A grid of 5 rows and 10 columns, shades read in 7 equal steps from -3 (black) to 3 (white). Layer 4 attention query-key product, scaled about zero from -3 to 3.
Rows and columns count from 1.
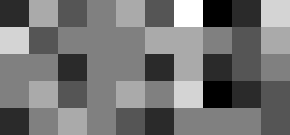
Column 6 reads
-1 1 -2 0 -2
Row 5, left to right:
-2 0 1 0 -1 -2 0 0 0 -1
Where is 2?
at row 1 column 10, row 2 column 1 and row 4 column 7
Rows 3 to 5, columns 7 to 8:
1 -2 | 2 -3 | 0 0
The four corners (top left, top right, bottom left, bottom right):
-2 2 -2 -1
